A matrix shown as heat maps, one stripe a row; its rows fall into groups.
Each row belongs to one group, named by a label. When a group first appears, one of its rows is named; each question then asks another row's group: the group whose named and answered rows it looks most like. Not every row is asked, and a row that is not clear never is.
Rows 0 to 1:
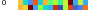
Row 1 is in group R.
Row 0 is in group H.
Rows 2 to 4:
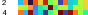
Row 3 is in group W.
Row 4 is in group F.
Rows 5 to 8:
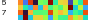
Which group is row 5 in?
W
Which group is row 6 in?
H
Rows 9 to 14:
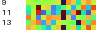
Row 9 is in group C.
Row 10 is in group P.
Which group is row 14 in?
C
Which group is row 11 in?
R
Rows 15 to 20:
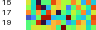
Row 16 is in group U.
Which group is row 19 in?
U
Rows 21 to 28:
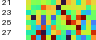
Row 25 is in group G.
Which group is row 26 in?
H
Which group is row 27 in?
U
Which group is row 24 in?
F
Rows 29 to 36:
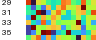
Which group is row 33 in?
H
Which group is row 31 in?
U
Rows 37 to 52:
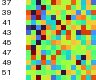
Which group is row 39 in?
W
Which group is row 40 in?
F
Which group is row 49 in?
H
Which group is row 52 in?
P
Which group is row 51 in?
C
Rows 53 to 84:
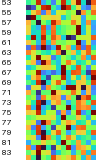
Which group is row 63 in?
C
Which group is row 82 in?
F
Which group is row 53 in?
R
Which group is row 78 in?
F
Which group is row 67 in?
R
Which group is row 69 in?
U
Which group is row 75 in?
R
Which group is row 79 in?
U
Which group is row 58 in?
H
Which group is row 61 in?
H
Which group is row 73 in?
U
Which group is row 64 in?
P
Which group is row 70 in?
G
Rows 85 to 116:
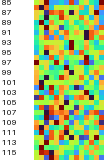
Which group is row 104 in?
G
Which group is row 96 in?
H
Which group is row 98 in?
W
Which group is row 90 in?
P
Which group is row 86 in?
W
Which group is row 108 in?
U
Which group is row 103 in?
H
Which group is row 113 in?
P
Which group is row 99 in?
C
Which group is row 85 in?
R
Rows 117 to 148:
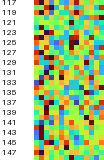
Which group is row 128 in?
W
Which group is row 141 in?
F
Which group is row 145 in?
U
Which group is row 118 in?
U
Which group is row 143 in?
G
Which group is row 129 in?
H
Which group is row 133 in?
G
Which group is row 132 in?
F
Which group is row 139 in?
P
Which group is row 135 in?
R
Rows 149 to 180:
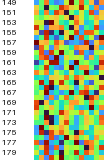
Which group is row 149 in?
R
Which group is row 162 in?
R
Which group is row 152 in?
C
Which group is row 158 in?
G
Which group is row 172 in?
U
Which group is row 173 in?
U
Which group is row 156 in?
R
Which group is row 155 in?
F
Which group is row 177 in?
F
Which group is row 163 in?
R
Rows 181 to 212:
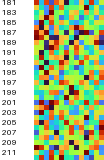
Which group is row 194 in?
G
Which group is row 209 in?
C
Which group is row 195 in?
P
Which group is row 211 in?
H
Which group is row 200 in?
W
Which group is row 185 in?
G
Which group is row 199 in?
C
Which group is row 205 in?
W
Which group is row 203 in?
G
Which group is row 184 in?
P
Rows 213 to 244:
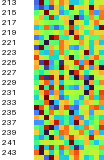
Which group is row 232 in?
P
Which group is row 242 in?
G
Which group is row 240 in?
F
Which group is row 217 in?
C
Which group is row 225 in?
F
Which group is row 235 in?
G
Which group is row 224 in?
C
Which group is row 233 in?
U
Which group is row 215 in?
P
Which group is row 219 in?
C
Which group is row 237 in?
C
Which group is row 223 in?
H
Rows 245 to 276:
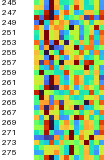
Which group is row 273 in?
H
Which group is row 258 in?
H
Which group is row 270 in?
U
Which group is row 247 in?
U
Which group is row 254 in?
F
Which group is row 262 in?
U
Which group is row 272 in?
F
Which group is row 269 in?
U
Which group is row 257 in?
F
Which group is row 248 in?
W
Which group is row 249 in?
G
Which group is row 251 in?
P
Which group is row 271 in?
R
